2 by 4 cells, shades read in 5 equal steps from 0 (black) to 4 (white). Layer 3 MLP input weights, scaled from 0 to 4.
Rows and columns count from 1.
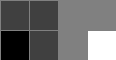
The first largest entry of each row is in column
3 4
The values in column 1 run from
0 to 1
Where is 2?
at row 1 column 3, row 1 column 4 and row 2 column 3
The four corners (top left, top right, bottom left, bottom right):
1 2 0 4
